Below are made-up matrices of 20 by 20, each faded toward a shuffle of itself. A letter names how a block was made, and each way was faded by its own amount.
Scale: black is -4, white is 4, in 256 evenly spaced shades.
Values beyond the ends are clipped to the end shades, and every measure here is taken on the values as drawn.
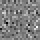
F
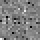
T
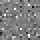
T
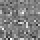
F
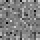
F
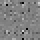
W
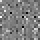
F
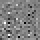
F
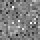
T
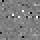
T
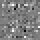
W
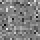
T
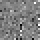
W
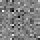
F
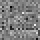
F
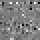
W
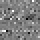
W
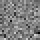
F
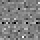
W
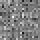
F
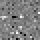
W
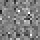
F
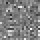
F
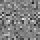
F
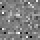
T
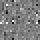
W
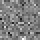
F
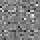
F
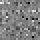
W
